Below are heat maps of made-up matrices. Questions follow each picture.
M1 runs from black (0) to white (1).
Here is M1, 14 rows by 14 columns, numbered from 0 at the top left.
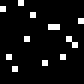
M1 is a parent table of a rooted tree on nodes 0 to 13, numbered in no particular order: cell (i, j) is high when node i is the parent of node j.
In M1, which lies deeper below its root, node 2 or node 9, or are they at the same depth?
the same depth
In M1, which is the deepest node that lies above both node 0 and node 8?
4
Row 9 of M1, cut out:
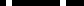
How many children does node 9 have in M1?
2
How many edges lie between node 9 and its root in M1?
2
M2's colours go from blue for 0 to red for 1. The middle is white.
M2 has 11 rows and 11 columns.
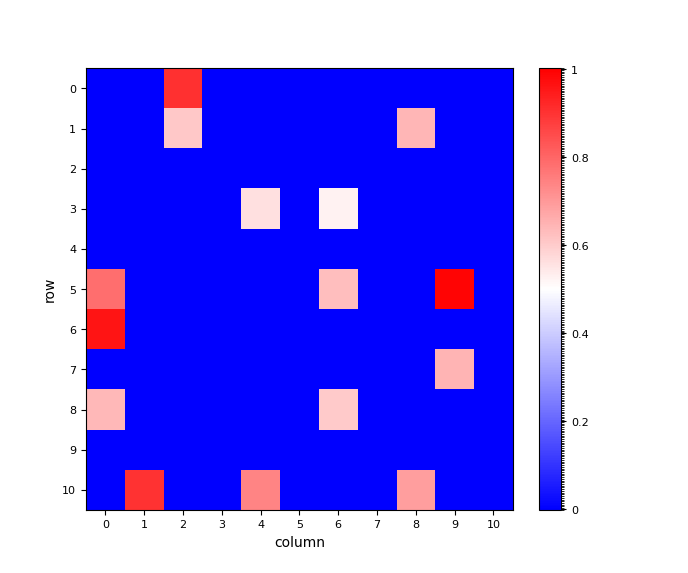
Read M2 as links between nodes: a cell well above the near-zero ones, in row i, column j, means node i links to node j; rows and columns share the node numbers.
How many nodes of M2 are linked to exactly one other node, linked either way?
1
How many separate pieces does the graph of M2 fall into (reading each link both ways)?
1
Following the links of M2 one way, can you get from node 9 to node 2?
no
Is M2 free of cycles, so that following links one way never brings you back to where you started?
yes
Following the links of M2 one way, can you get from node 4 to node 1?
no
